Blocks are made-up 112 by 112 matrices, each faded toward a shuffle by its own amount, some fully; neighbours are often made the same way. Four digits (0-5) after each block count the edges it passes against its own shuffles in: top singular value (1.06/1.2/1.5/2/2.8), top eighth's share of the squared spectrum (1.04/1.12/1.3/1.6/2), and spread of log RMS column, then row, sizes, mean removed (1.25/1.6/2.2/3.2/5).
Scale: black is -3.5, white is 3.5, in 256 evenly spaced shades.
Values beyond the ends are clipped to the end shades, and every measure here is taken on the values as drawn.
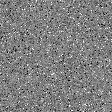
0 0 0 0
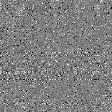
4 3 1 2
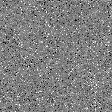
2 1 0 1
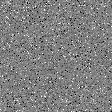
2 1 0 0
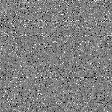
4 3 0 2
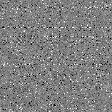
4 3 1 2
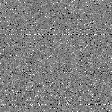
4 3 1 2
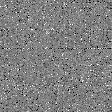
3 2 1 2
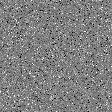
1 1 0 0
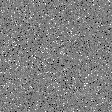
0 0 0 0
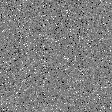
0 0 1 0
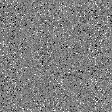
1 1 2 0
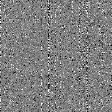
2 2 3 0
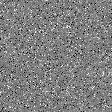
2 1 0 0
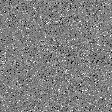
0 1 0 1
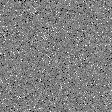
0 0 0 0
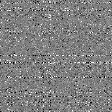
2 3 2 3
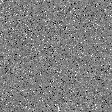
0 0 0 0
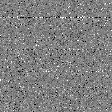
2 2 1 2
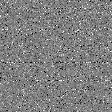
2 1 1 2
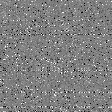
4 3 1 2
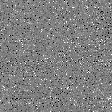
3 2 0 1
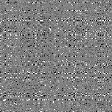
5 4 3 3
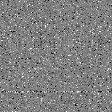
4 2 1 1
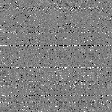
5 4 1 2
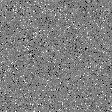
2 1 0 0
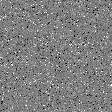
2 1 0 0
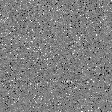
3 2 0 1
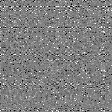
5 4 2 3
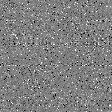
4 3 1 2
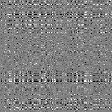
5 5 3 4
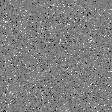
0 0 1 0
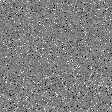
0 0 0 0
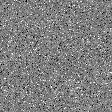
0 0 0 0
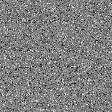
0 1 0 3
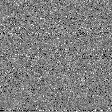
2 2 0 3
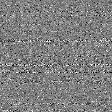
2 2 0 3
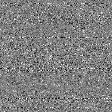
1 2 0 3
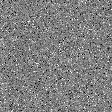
0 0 0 0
